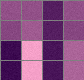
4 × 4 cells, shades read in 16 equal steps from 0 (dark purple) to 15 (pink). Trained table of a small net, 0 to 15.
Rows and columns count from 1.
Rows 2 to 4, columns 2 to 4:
8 2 6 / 15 1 9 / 15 1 9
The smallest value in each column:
0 7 1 6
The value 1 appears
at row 3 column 3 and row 4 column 3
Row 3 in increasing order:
0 1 9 15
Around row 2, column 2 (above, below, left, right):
7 15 6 2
